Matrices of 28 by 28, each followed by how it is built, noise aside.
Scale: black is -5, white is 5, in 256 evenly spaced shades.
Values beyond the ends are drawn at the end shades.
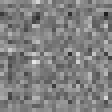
low rank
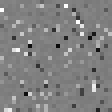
sparse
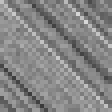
Toeplitz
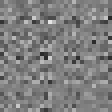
low rank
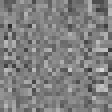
low rank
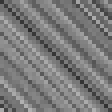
Toeplitz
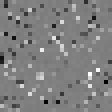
sparse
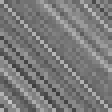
Toeplitz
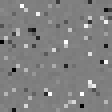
sparse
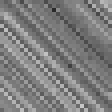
Toeplitz
